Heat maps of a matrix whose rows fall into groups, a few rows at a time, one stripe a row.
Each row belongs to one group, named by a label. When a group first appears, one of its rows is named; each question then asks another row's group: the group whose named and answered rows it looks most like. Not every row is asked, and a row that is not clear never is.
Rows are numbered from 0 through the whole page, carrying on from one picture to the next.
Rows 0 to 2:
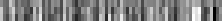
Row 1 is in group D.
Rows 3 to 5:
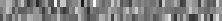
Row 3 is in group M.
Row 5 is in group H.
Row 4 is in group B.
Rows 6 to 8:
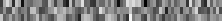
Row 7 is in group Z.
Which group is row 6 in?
B
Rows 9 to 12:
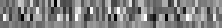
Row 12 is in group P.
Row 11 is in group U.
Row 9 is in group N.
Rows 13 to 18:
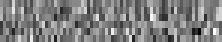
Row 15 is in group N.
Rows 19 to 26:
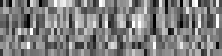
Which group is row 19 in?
Z
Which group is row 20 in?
U
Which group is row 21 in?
P
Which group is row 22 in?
P
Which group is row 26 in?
B
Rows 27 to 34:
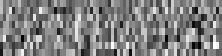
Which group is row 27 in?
M
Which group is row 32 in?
U
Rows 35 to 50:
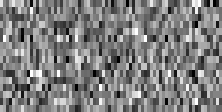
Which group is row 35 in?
D
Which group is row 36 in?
N
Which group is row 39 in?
B
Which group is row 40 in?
U
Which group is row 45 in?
H
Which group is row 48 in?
B
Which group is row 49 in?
Z
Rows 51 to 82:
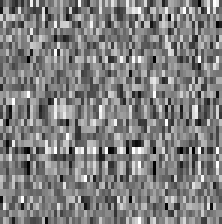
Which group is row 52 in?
B
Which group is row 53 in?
M
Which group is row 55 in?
N
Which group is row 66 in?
Z
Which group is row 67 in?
Z
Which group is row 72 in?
P
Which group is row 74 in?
P
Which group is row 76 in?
N
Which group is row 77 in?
D
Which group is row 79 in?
H
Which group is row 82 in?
B
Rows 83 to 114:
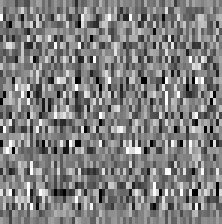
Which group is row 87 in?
P
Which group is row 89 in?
M
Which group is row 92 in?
D
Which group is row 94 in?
H
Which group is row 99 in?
Z
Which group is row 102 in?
D
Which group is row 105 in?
D
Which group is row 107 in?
H
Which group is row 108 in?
N
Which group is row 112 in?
N
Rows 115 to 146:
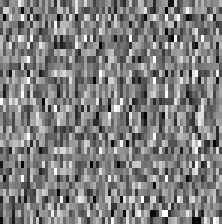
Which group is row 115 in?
N
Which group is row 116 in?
U
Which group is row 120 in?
N
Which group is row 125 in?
Z
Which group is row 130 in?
M
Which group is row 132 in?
H
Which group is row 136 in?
Z
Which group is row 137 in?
N
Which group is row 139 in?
Z
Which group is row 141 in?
P
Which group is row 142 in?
M
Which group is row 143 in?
B
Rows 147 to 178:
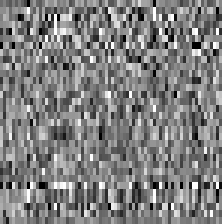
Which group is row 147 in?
P
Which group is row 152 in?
N
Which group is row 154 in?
D
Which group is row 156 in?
B
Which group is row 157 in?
P
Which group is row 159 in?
U
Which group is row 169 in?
M
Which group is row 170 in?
Z
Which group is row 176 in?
M
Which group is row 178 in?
M
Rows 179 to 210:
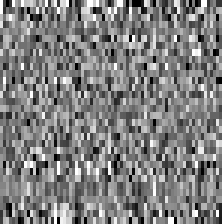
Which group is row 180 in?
H
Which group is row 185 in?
B
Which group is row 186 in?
D
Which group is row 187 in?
P
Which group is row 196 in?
P
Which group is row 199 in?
N
